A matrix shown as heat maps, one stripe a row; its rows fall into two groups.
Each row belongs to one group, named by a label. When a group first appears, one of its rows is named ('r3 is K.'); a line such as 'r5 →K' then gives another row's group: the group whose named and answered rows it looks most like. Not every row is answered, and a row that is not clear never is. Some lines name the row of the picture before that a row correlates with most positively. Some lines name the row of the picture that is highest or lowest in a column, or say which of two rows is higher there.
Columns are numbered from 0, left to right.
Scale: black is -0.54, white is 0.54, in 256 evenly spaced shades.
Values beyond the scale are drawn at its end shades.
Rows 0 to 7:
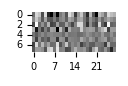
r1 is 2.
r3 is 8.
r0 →2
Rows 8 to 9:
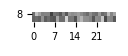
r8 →2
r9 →2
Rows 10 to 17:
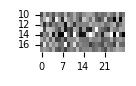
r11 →2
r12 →8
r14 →2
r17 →2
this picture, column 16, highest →14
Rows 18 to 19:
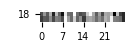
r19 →2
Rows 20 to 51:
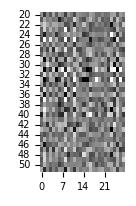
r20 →8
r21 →2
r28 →2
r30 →2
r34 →8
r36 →8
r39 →2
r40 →2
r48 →2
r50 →2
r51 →8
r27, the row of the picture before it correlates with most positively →18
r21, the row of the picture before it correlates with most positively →18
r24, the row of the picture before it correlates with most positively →19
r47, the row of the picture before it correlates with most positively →18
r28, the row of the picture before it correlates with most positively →18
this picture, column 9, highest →31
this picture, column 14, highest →48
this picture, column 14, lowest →33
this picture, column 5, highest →27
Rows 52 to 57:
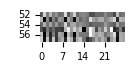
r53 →8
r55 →2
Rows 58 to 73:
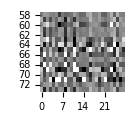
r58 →2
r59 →8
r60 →2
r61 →8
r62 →8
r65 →2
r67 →8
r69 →2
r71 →2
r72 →2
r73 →8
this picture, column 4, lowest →71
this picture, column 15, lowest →64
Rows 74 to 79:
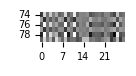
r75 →8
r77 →8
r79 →2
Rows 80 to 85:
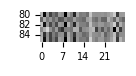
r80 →8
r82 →8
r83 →2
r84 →8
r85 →8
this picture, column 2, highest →83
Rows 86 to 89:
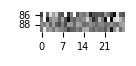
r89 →2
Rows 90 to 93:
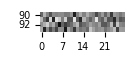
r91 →2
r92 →2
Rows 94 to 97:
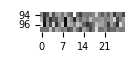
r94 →2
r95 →8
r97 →2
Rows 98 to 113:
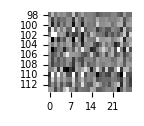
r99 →8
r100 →8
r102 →2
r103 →8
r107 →8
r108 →8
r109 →2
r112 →2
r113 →2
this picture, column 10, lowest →107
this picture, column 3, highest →110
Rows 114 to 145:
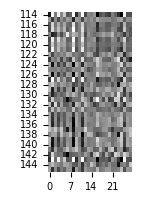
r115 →8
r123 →2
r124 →8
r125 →2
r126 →8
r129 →8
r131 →2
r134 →8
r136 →8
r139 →8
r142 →2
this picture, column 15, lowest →132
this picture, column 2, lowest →118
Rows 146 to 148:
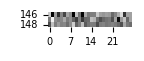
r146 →8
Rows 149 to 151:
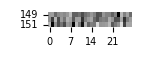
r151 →8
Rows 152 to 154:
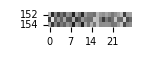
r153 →2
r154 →8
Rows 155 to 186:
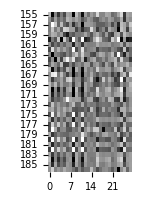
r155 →8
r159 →2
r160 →2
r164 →2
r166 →8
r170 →8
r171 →8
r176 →8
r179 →2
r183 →8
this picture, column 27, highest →167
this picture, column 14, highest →158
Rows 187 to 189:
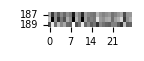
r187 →8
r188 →8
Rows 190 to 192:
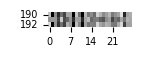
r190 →8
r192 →8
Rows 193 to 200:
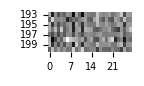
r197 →8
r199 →8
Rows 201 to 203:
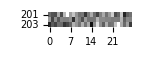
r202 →8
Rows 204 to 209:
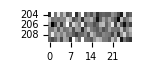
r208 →2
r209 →2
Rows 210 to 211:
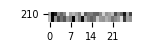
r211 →8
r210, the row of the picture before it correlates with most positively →206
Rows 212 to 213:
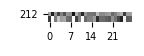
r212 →8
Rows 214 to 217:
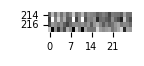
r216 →2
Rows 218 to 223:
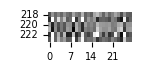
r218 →2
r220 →8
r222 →2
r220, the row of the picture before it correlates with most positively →217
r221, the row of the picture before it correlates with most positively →217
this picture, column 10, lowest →222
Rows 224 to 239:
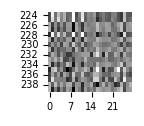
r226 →8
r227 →8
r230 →2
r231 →8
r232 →2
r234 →8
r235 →2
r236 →2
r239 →8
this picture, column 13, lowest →236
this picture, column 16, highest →235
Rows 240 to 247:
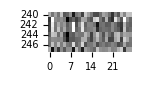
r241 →2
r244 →2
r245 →2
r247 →8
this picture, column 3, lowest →247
